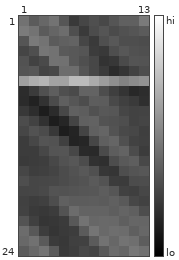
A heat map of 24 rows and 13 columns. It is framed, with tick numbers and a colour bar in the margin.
Odd lines: row 7. Ninth with the lowest average: middle left. Average level on the scale: 30%. Slope: none. Histogram: skewed, a long tail of high values.
